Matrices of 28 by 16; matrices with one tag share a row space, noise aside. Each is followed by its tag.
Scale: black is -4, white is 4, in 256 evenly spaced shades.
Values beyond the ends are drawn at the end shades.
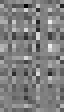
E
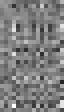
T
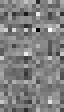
E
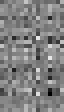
E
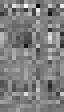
E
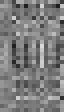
T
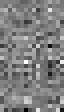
E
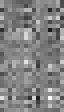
E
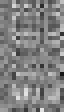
T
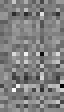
T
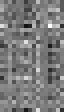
E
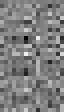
E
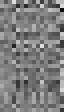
T
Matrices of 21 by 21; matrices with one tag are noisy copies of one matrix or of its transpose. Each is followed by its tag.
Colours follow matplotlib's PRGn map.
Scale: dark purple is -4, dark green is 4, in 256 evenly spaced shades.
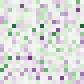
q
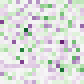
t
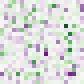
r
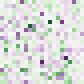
t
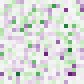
r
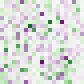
t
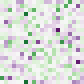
q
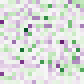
t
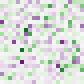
t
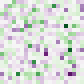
r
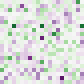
q
